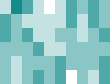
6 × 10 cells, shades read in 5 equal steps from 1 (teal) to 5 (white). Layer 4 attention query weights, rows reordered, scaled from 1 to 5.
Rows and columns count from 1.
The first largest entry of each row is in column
5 3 4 5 2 7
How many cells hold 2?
15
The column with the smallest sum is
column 10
